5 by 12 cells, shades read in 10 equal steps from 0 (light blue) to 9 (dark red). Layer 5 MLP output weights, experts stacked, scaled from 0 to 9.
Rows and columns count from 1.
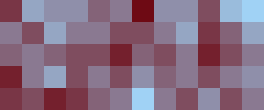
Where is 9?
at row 1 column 7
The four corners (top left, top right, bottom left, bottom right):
7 0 7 4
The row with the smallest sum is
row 1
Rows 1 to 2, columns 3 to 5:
3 3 5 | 2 4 4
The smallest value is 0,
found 2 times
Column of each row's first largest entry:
7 10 6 1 3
